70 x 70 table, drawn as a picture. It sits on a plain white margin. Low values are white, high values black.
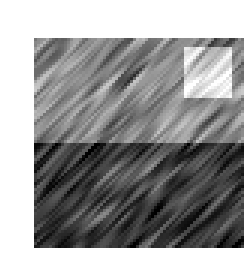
Odd patch: lower, in the top right. Ninth with the lowest average: top right. Seam: horizontal, 50% of the way down, the bottom part higher.
